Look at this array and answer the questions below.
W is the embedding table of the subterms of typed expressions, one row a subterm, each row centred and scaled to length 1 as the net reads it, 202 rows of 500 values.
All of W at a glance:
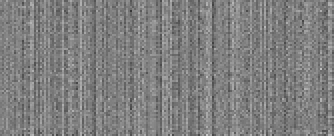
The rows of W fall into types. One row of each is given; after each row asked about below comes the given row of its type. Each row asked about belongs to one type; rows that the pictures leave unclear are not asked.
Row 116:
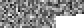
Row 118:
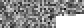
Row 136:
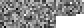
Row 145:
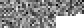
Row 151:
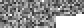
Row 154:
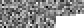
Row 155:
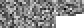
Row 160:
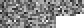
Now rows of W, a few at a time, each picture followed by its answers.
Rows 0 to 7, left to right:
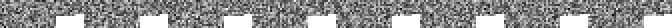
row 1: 160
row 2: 151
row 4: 118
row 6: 118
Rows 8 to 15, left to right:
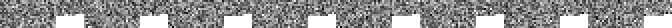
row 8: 160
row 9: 145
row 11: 136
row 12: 154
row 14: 160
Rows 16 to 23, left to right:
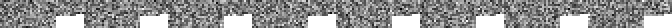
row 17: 160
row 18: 160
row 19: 116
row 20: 155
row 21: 160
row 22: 118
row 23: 154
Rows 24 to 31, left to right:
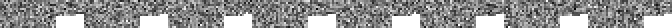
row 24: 118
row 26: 145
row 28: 145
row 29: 155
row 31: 154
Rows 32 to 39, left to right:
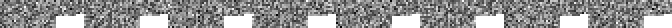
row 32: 160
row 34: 154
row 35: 154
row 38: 136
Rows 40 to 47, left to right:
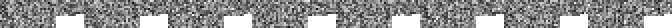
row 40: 155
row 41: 145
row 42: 160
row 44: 160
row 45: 155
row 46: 136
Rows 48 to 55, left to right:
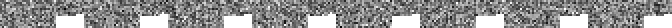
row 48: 155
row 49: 145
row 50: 155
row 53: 154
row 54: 116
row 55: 136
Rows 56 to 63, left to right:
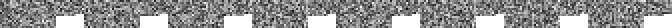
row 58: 118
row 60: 160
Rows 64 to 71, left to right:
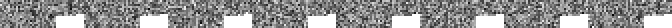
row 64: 118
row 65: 118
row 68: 136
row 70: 118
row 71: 118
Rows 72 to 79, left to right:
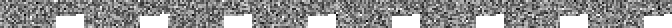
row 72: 116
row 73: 151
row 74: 154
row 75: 116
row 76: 116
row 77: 160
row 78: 160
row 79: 116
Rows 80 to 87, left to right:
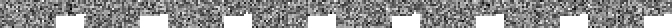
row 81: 154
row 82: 155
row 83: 154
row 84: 151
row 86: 145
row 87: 154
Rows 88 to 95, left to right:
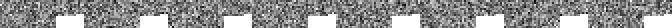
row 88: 118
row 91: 136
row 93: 145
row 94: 154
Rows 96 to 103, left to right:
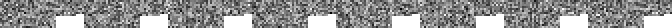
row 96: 116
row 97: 118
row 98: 154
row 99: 118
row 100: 155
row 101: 151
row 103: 116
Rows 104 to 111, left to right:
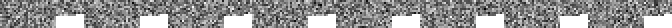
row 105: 145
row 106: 160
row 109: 155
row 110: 155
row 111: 136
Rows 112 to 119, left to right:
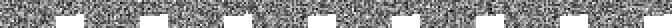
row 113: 116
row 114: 151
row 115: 118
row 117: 154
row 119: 118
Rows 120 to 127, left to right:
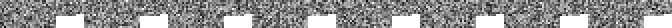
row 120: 136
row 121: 151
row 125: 136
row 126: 118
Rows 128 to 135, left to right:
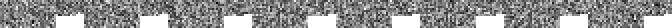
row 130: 155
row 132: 155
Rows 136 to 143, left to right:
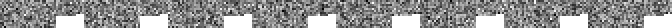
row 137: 155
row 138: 116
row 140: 118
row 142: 155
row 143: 136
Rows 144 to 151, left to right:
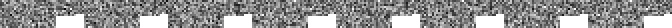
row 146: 136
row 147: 151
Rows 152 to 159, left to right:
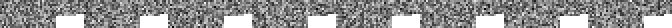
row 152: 118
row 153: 160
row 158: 151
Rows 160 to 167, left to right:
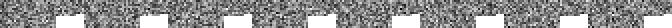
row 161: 118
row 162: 151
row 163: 160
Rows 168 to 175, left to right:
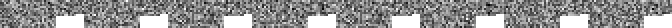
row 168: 145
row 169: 151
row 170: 116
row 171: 116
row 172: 116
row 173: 136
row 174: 118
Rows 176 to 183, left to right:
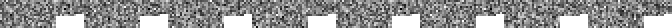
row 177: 155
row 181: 136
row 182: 151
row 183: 151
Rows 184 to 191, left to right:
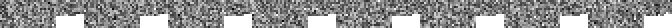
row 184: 155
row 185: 160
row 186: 155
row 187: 116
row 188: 151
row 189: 151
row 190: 155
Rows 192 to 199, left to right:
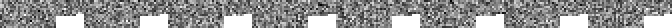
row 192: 136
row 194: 160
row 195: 136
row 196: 155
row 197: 116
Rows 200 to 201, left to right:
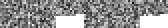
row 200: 154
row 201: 160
